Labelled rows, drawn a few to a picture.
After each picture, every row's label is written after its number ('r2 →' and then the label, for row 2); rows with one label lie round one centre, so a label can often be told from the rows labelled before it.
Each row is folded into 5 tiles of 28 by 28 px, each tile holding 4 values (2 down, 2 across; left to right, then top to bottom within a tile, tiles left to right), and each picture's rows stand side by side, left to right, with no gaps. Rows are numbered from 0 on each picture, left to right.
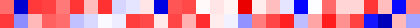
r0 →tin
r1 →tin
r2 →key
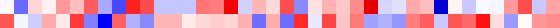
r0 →key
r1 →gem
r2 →gem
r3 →tin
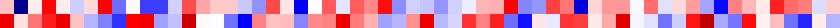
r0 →tin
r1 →key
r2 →tin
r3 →key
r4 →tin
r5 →key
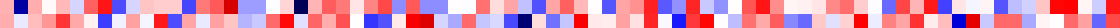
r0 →tin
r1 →gem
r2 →tin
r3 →key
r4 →gem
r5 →key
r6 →gem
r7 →gem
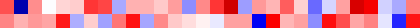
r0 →tin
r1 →gem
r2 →gem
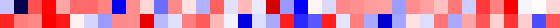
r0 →tin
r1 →key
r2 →key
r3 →gem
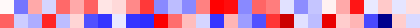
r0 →key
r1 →gem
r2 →key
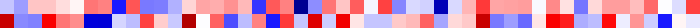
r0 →key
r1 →key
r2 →tin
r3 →tin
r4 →key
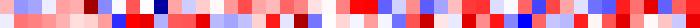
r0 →gem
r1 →tin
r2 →gem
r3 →key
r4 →gem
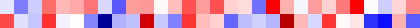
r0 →key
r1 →key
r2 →key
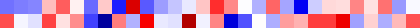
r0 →key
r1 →key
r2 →tin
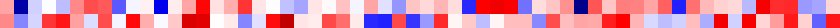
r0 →tin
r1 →tin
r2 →key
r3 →gem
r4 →tin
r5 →gem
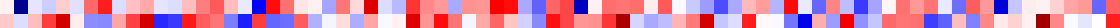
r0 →tin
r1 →key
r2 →gem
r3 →gem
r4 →tin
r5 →key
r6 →key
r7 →tin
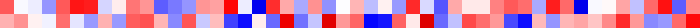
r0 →gem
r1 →key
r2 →key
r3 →key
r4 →tin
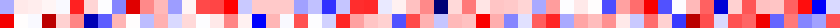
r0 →key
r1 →gem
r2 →gem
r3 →tin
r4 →gem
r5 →tin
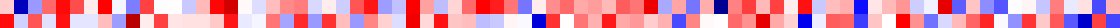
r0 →tin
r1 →gem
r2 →gem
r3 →gem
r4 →gem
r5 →tin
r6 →tin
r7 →key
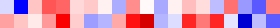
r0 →tin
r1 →key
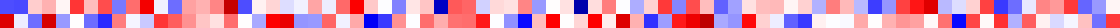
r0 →key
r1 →gem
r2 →key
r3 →tin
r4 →tin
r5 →key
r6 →gem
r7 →gem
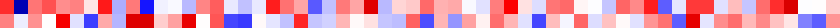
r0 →tin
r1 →key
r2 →gem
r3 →gem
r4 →gem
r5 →gem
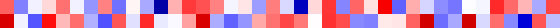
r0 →key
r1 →tin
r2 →tin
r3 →key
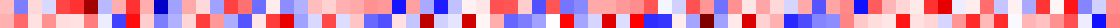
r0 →gem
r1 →tin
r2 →key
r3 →key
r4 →key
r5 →key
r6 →tin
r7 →gem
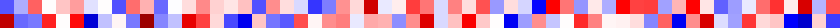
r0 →key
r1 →key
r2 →gem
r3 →key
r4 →gem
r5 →key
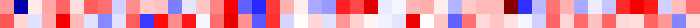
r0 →tin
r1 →gem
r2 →gem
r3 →gem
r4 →gem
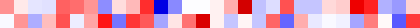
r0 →gem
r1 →tin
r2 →gem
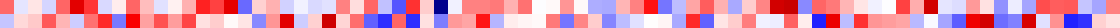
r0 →gem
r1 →gem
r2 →key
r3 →tin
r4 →gem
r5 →gem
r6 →gem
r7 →key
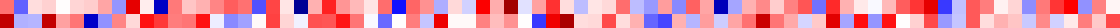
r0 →key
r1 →tin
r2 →tin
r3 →gem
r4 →key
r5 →tin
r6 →gem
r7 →gem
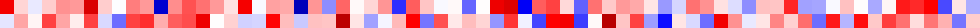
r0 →gem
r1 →tin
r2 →tin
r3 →gem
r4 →key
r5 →gem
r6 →gem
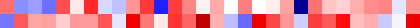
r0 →gem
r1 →tin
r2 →tin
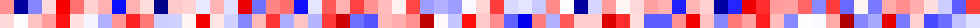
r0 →tin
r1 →tin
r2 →tin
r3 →key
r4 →tin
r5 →tin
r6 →key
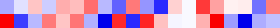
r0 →key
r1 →key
